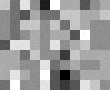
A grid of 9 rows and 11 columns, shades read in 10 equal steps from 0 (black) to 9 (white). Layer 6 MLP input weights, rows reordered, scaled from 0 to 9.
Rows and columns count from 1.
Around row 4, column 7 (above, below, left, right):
4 5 6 3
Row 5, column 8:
6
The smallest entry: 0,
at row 8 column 7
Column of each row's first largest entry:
6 7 3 9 2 4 5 5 2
